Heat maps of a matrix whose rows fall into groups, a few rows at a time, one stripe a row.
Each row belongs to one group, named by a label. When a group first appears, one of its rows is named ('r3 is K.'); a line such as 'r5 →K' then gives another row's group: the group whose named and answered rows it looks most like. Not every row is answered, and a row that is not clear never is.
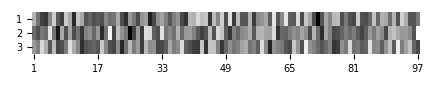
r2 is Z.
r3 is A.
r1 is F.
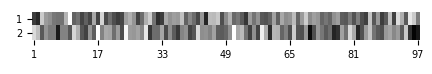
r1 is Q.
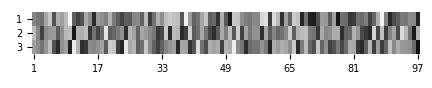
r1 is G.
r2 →F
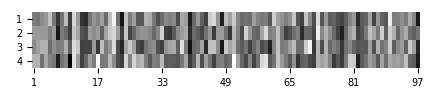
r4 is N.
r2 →N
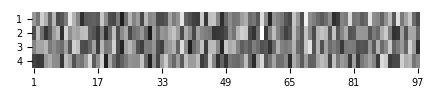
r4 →G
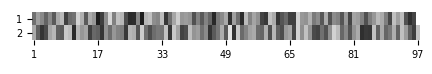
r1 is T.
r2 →F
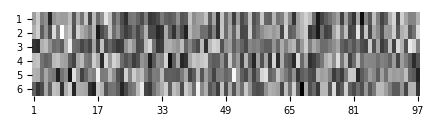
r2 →F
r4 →F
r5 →N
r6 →G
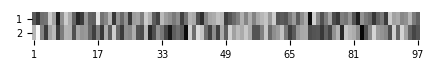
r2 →F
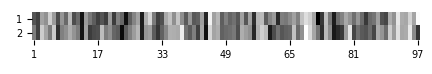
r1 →Z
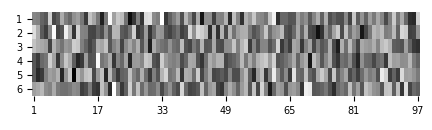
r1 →T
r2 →F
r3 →A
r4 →Z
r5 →G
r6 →A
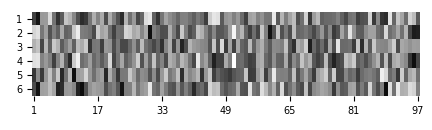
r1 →Q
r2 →A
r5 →G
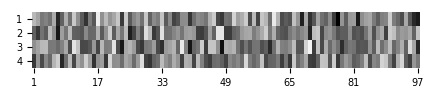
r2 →Z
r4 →G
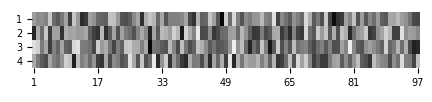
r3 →A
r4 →F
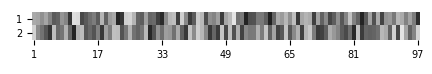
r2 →F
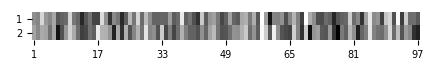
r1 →A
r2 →A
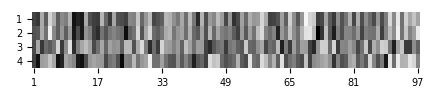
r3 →G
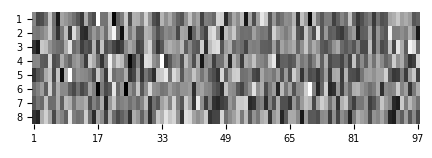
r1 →Z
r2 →Q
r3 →Q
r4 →T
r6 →T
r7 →G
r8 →G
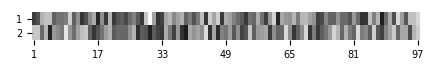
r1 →Q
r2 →F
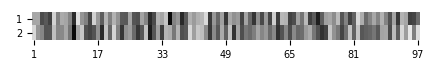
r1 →F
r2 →F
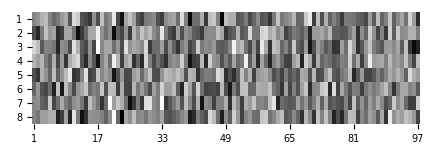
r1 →Q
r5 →Z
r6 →G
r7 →T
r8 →N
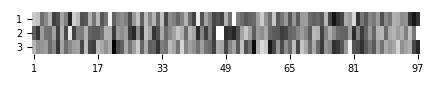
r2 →Z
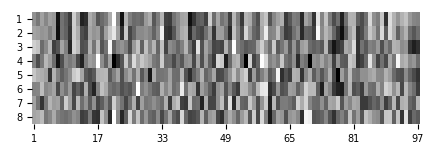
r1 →N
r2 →N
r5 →A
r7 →F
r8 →A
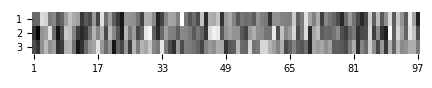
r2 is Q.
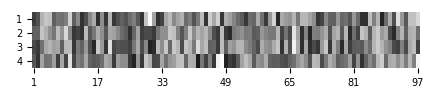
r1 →Q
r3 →G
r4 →Z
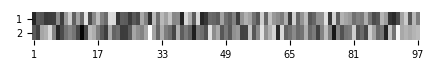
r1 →G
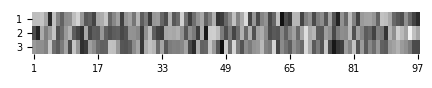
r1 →A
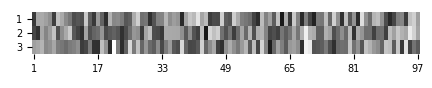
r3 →A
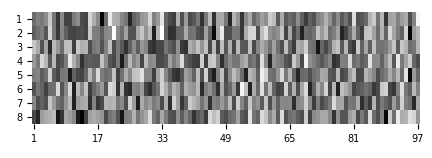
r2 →N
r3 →F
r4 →A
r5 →N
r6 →G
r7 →F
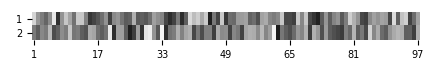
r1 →F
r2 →T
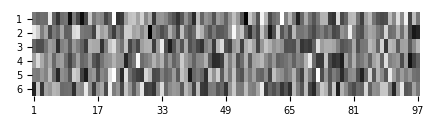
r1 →N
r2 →A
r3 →N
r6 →G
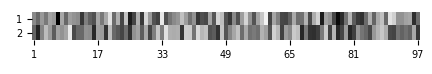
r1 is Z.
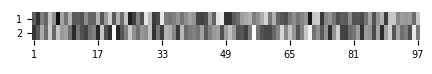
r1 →Z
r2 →Q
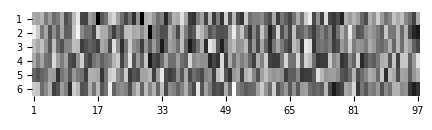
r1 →T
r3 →A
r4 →F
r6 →T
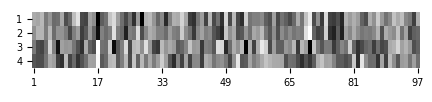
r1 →T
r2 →T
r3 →Z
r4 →N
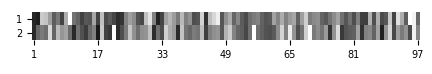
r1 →Q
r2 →Q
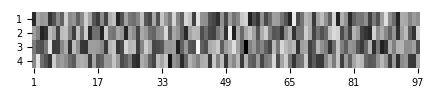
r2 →F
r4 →F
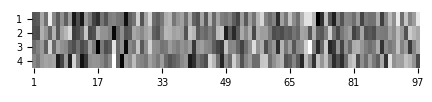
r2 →Z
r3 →T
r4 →N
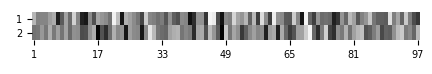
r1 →A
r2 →T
